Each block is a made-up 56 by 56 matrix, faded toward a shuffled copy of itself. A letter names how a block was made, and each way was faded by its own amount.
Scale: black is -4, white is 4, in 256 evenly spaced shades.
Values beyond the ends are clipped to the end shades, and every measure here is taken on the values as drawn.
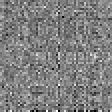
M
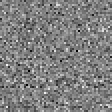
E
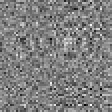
M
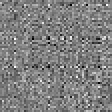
M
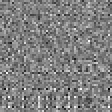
M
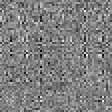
M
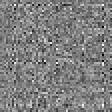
M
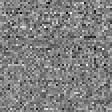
E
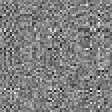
M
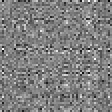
M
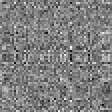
M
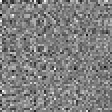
M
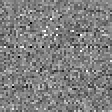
E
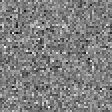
E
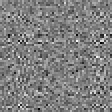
M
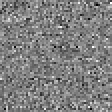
E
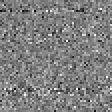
E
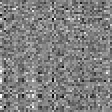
M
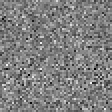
E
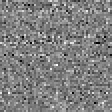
E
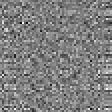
M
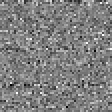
E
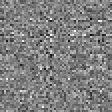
M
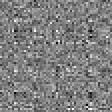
M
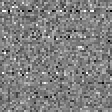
E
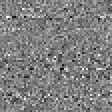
E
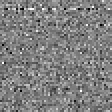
E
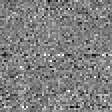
E
